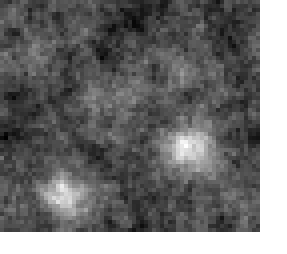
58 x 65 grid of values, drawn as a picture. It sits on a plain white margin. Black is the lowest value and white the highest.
Neither half mirrors the other. Two bumps rise from the field. No lone cell stands out from its neighbours. On average the colour sits 30% of the way up the scale. The values are skewed, with a long tail toward high values.
